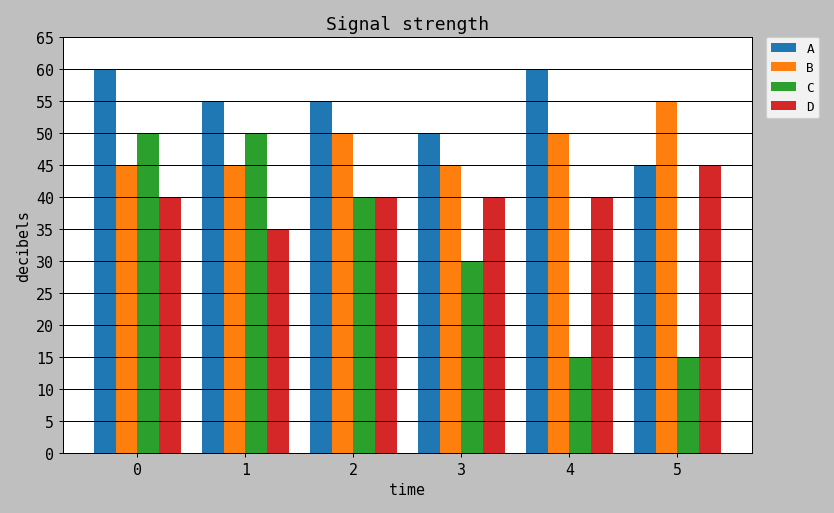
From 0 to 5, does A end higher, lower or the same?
lower
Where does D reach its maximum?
5
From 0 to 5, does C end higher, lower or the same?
lower
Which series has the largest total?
A
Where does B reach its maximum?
5
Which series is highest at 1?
A
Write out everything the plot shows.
Title: Signal strength
x-axis: time, ticks 0 1 2 3 4 5
y-axis: decibels, ticks 0 5 10 15 20 25 30 35 40 45 50 55 60 65
Legend: A, B, C, D
Values:
A: 60 55 55 50 60 45
B: 45 45 50 45 50 55
C: 50 50 40 30 15 15
D: 40 35 40 40 40 45
